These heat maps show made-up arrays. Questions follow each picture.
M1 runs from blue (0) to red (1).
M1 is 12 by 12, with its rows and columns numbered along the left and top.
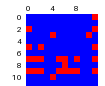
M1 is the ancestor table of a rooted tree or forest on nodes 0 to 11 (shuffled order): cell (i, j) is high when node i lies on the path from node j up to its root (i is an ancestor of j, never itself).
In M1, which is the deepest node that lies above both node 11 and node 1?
7
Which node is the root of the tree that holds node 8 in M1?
9
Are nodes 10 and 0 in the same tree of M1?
no
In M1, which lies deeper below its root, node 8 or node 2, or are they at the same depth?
node 2
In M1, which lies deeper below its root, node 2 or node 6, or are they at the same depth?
the same depth
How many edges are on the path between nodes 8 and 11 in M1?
5
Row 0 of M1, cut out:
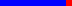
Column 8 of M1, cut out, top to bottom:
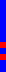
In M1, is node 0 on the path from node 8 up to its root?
no
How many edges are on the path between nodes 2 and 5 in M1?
1
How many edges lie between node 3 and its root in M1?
0
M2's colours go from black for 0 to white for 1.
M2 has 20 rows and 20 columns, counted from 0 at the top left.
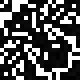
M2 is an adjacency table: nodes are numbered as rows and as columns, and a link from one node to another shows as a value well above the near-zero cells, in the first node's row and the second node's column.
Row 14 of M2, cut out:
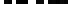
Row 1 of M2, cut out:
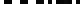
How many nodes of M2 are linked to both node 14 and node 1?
6
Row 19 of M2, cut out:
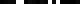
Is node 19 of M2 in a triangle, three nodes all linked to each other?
no
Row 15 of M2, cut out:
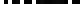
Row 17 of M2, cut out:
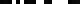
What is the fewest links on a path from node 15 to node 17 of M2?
1
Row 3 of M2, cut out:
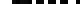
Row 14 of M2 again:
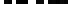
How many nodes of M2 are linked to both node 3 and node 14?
5
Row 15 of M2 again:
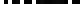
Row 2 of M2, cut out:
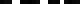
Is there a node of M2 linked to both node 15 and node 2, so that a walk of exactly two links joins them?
no
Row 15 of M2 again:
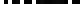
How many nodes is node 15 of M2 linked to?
5
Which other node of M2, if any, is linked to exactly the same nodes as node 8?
node 0
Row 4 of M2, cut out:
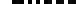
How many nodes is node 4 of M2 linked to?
9
